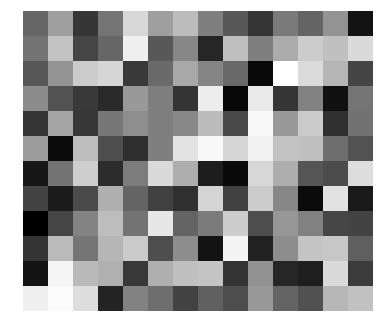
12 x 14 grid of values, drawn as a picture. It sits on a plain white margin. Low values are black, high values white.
The values spread evenly over their range. There is no overall slope. Neither half mirrors the other.
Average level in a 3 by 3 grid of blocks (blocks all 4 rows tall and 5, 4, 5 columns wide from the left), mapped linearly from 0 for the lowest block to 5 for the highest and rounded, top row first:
323 / 045 / 432
